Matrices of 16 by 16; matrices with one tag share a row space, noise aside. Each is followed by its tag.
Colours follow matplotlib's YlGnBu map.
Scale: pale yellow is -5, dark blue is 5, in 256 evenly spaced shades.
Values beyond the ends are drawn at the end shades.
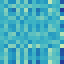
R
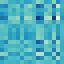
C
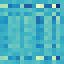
C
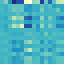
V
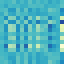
R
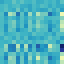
R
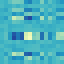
V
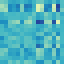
C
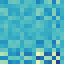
C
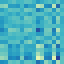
C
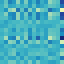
R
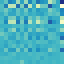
R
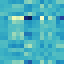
V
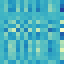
R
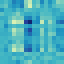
V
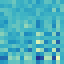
C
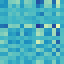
C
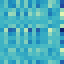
R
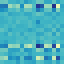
C
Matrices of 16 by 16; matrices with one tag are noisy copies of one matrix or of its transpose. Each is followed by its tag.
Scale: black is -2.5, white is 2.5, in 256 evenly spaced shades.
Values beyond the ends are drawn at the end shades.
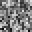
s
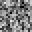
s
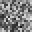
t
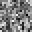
s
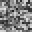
s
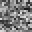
s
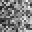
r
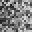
r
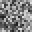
t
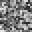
s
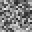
t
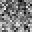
r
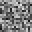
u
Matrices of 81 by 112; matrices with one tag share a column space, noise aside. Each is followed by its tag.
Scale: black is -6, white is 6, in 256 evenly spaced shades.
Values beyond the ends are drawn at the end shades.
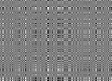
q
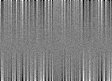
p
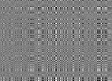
q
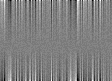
p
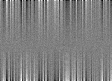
p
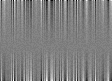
p
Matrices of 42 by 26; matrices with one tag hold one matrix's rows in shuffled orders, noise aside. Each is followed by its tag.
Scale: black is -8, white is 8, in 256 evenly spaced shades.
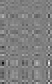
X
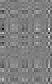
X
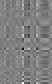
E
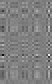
X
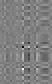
E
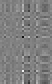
E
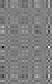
X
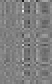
E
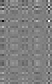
X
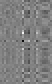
E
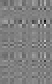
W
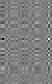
X
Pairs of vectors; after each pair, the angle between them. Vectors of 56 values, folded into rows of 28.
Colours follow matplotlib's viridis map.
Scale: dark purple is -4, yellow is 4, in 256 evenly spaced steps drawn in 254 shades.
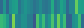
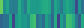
nearly opposite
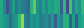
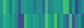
partly opposed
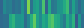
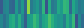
nearly parallel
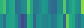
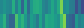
partly opposed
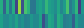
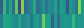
nearly opposite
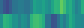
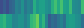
nearly parallel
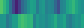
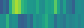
nearly opposite
